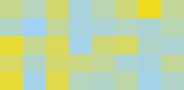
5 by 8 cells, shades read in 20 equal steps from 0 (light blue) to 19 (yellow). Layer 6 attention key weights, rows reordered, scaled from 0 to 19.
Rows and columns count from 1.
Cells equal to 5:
3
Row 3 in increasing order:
1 3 4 9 11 13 14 17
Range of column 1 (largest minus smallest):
13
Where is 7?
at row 5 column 6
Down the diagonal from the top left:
9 0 14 10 4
